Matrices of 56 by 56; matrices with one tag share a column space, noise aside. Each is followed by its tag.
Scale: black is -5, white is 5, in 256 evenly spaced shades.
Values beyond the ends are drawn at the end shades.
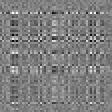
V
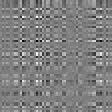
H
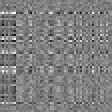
V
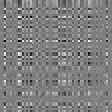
H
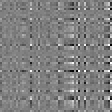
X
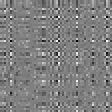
H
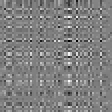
H
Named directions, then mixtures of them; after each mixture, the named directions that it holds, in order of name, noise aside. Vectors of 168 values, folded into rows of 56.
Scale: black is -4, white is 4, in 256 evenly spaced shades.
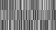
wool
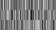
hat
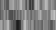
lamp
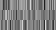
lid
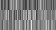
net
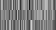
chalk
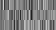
hat, lamp, net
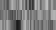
lamp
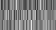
net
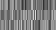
hat, net, wool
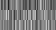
net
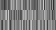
lid, net, wool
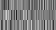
hat, lid, net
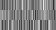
wool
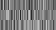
hat, net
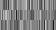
chalk, hat, lid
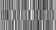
chalk, hat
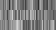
hat, lamp, net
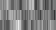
lamp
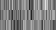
chalk, hat, lamp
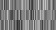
hat, lamp, wool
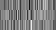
chalk, hat, net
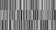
wool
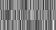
hat, lid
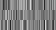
lid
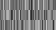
hat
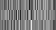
chalk, hat, net
